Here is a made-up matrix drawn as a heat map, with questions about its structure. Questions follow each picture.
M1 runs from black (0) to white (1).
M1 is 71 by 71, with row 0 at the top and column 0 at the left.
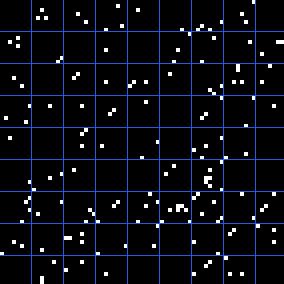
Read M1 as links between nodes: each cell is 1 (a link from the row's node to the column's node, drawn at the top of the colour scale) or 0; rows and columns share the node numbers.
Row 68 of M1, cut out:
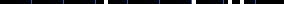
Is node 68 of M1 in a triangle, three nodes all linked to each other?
yes
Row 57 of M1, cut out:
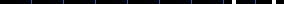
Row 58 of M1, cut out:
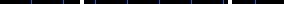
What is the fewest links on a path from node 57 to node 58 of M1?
1
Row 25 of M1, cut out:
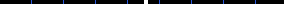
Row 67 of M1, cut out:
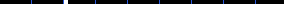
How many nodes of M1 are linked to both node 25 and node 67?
0
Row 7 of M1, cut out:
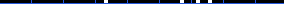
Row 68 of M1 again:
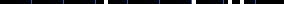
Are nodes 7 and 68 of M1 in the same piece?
yes
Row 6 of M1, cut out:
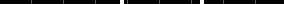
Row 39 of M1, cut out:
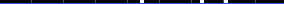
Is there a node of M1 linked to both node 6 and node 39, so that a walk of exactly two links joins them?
yes
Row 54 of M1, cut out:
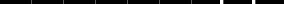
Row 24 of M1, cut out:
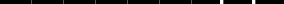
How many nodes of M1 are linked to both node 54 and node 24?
2
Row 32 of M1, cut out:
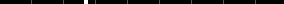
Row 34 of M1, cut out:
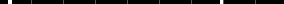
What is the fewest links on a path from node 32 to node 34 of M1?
3
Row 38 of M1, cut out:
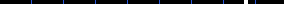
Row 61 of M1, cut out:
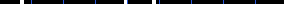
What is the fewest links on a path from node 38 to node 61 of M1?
1
